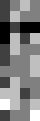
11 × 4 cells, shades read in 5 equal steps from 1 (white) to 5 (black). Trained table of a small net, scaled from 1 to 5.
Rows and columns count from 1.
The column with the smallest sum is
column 2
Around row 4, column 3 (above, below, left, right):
5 3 2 2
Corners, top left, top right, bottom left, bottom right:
4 3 4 1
